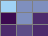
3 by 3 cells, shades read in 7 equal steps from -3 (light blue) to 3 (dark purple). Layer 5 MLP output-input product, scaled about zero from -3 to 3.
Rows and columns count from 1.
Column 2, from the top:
-1 -1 1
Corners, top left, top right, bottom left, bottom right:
-3 -1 2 2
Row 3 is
2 1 2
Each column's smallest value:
-3 -1 -1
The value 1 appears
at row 3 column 2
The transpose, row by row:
-3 3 2 / -1 -1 1 / -1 2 2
